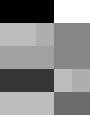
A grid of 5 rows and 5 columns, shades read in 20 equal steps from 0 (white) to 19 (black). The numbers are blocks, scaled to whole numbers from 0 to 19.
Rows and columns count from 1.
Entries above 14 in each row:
3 0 0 3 0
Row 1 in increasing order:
0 0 19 19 19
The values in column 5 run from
0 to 11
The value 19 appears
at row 1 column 1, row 1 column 2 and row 1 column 3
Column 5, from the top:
0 9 9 6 11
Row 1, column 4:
0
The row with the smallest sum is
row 2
